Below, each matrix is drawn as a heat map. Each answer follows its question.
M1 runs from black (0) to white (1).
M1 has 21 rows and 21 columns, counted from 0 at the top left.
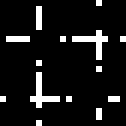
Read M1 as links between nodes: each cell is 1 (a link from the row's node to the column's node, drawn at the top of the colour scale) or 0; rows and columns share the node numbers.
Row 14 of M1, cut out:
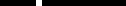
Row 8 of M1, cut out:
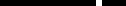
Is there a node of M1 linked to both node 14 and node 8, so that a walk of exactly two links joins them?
no
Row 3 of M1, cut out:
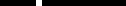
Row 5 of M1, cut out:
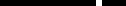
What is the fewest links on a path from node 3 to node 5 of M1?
3
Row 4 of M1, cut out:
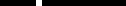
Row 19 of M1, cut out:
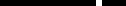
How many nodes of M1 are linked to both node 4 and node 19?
0
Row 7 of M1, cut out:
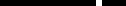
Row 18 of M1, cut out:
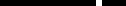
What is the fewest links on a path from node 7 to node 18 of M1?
2
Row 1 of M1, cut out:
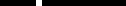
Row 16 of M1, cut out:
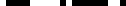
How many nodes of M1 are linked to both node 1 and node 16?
1
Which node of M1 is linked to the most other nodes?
node 6
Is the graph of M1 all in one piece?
yes
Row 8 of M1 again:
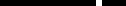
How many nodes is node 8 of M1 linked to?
1
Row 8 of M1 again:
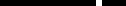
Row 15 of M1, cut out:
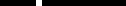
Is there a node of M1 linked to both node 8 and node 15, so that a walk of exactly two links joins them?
no
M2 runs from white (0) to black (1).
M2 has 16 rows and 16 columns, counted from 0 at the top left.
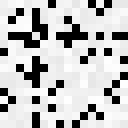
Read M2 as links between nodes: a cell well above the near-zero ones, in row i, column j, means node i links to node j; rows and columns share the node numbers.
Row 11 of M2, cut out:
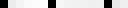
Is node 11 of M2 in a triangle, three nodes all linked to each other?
yes
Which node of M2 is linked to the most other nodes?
node 4
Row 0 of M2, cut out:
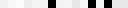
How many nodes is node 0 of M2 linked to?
3
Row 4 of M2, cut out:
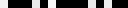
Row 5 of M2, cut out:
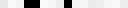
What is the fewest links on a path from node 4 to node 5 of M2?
1
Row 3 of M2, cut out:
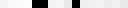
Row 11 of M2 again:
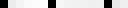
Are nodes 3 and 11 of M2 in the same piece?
no
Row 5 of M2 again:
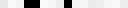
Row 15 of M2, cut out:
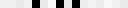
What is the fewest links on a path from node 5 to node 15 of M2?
2
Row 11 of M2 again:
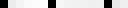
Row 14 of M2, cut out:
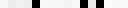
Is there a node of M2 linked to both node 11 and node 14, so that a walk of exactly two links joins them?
no
